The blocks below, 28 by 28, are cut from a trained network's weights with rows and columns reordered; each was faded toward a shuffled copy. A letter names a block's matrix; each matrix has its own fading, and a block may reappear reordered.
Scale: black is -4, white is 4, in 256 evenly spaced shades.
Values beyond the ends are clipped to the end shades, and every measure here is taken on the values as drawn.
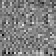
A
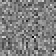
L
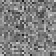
L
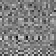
A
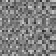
A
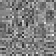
A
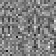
A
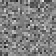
L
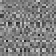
A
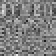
A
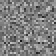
L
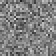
L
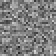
L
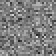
L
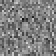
L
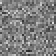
L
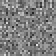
L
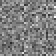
L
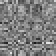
A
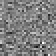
A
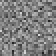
A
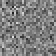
A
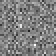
L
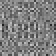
A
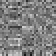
A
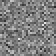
L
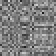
A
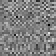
A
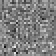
L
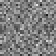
A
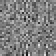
L
